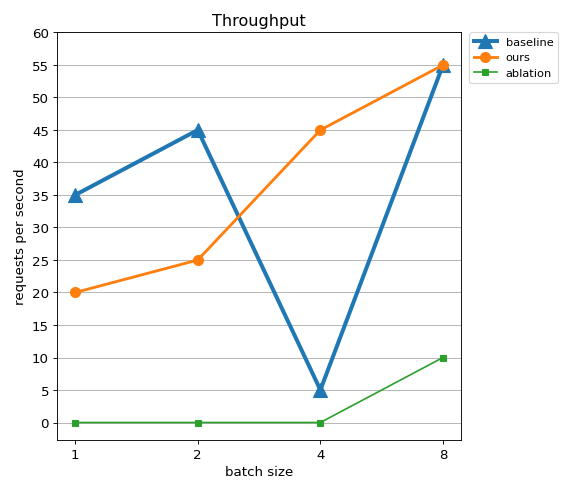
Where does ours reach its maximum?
8
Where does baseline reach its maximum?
8
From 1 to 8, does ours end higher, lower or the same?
higher
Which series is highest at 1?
baseline
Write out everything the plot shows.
Title: Throughput
x-axis: batch size, ticks 1 2 4 8
y-axis: requests per second, ticks 0 5 10 15 20 25 30 35 40 45 50 55 60
Legend: baseline, ours, ablation
Values:
baseline: 35 45 5 55
ours: 20 25 45 55
ablation: 0 0 0 10
